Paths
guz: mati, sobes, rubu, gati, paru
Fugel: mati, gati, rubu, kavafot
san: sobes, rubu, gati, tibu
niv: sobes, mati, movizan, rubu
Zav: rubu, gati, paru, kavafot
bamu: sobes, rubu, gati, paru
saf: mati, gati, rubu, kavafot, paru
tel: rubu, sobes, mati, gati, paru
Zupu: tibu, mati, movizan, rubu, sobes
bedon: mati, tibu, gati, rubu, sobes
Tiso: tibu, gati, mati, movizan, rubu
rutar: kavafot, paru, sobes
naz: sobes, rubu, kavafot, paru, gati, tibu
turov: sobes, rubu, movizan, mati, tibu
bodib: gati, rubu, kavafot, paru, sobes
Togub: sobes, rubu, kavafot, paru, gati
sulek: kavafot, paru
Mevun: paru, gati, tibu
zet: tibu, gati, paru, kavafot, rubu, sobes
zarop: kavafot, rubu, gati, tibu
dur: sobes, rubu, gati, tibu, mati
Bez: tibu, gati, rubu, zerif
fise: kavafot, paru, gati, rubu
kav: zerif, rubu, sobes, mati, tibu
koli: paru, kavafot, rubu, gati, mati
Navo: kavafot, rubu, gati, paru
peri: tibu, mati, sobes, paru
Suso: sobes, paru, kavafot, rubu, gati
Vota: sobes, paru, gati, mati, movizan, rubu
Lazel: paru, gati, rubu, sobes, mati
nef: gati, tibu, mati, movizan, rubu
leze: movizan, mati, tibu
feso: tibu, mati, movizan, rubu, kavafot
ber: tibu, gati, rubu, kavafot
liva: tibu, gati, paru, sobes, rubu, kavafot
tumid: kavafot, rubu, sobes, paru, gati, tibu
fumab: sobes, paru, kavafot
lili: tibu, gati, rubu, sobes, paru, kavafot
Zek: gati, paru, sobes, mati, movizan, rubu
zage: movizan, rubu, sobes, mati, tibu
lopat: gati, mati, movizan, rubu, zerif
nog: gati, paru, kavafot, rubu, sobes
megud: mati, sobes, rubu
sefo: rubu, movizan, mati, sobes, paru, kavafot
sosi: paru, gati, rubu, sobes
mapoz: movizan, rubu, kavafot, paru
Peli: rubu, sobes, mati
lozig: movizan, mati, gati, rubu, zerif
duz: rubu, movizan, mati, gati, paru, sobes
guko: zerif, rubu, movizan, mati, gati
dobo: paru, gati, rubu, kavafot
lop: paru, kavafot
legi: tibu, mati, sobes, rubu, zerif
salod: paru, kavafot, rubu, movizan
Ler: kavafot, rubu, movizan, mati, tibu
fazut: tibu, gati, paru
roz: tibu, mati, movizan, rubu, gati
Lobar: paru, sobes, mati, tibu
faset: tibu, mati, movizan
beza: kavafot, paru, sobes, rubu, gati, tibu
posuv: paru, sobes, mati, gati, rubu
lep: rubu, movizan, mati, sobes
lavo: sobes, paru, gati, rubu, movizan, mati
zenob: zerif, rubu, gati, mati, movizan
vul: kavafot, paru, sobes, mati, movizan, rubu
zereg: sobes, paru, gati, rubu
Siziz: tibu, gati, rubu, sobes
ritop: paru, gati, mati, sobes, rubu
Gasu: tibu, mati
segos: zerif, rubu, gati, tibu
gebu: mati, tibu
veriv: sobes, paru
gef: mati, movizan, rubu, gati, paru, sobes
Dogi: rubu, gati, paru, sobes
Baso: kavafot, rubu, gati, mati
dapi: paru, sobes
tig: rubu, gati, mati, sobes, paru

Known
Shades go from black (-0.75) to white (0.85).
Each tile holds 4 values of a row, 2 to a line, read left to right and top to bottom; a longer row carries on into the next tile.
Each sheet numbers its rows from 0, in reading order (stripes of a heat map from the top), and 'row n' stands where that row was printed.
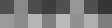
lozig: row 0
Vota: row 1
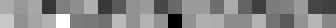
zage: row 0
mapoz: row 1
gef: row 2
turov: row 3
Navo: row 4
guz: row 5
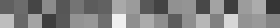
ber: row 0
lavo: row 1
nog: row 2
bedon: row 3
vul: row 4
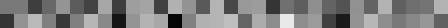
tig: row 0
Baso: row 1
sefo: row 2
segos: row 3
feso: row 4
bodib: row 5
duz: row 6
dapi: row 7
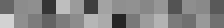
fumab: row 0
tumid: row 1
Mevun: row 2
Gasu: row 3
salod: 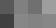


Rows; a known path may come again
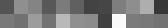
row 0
Gasu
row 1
zereg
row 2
mapoz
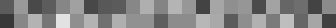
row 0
megud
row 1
zet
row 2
rutar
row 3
tumid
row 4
bedon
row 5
ber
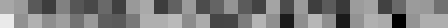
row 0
nog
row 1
dobo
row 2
roz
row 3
fazut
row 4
Baso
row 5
ritop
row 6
sefo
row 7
turov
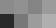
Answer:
Mevun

